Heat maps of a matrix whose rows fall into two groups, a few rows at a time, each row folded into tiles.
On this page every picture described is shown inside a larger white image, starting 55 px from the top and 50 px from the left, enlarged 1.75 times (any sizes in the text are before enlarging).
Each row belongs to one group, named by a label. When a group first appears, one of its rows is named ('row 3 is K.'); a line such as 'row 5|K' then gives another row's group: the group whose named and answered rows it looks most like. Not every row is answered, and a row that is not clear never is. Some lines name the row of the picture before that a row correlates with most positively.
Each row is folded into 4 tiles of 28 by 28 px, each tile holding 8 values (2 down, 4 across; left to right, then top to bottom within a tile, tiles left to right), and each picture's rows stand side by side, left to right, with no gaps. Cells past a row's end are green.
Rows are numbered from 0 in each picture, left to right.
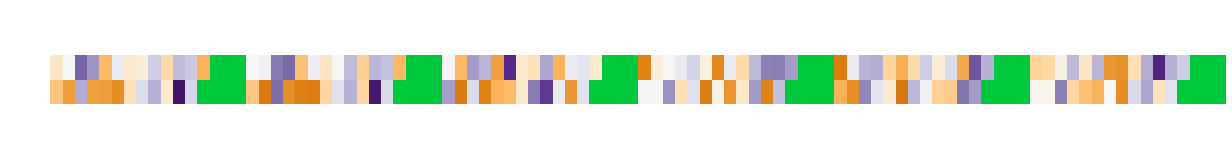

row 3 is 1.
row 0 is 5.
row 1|5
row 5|1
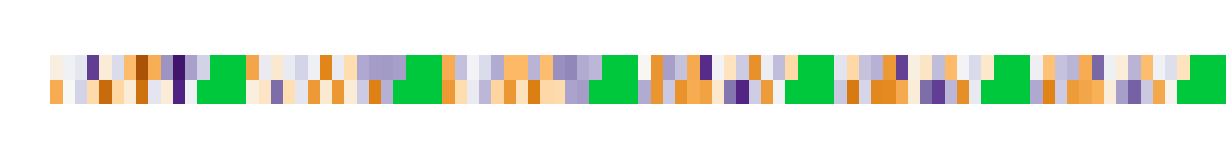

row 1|1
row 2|1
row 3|5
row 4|5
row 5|5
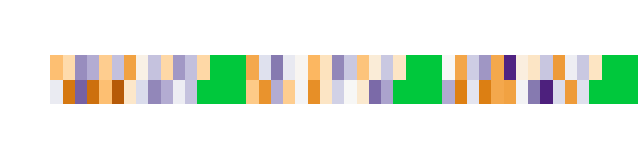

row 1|5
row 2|5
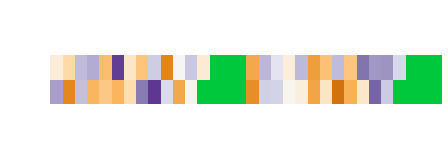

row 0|5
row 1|1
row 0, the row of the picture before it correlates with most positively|2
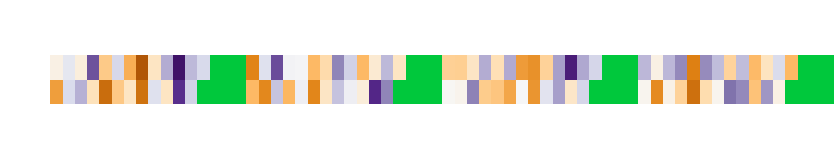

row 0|1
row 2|1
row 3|5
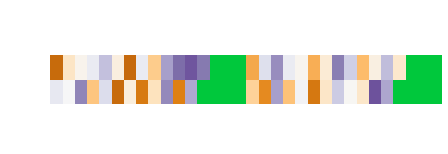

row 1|5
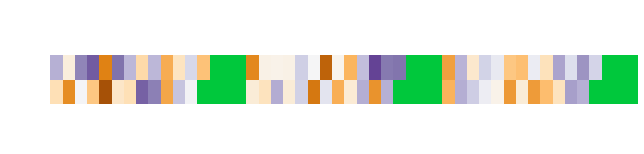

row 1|1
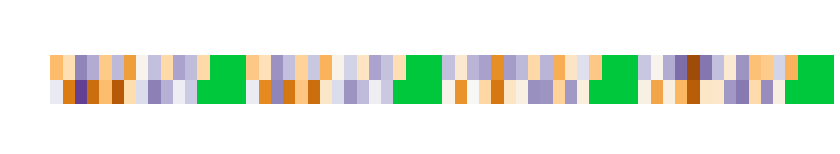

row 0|5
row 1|5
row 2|5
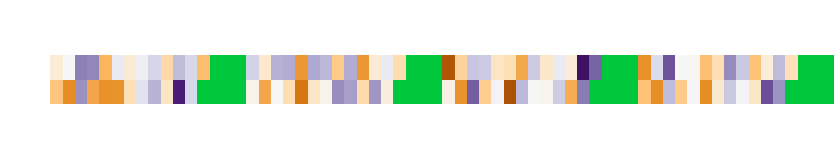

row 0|5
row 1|5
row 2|1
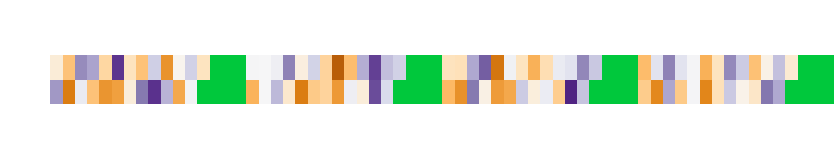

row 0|5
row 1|1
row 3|5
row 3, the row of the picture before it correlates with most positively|3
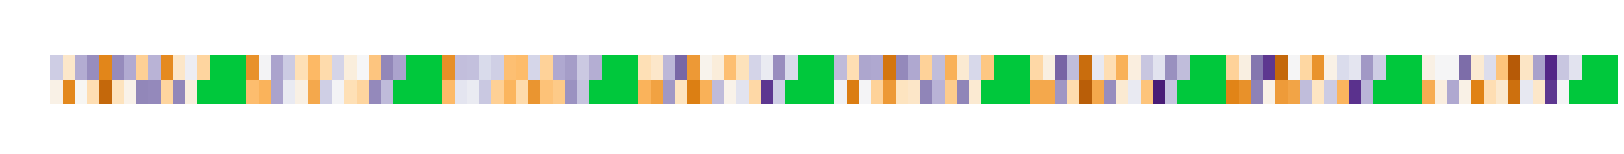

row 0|5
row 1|1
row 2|1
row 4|5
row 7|1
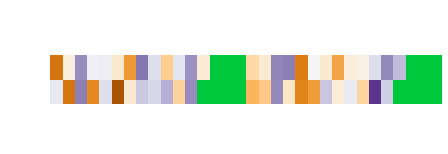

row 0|5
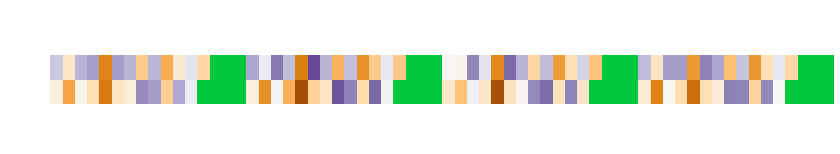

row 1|5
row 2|5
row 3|5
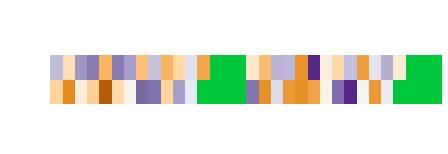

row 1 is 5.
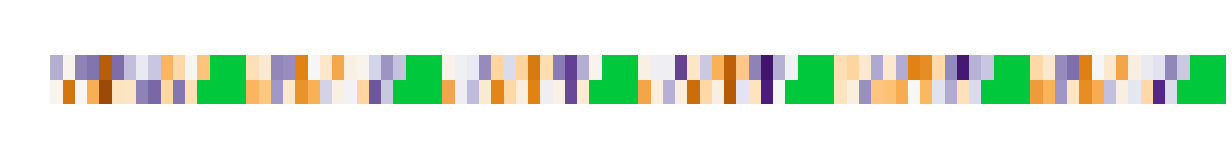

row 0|5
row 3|1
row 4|1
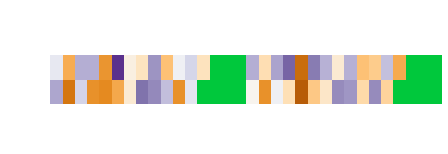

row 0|5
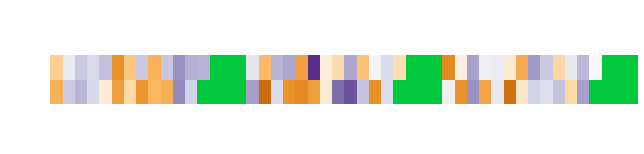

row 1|5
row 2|5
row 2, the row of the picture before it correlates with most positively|0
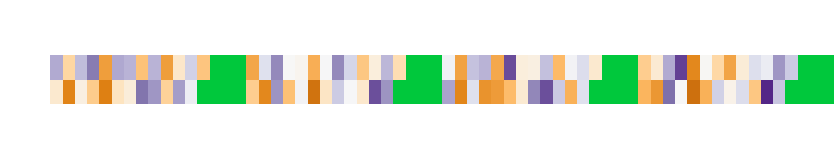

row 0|5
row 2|5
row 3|1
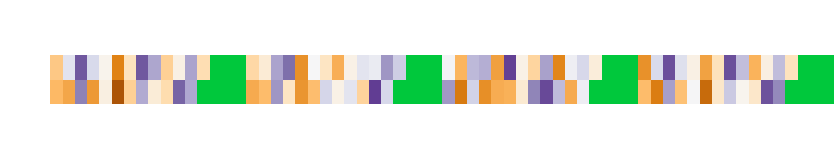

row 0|5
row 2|5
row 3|5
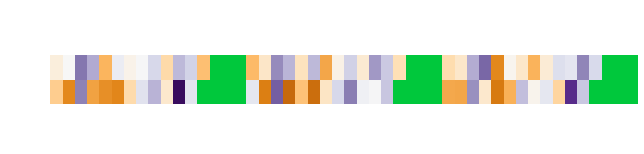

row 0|5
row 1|5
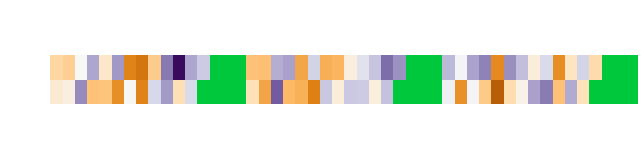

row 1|1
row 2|5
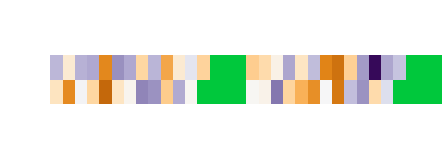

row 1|1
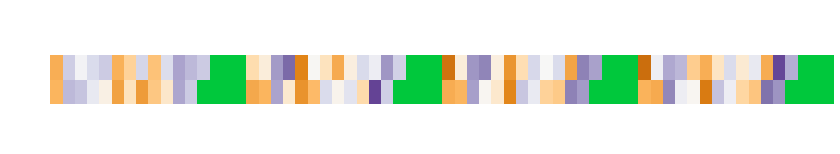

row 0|1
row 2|1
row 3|1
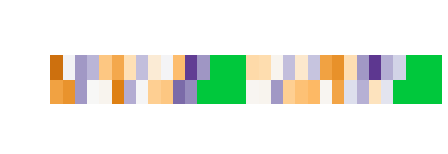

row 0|1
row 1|1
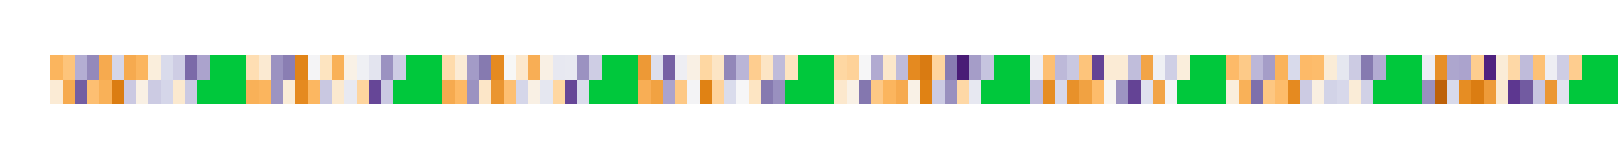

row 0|1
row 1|1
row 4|1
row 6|1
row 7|5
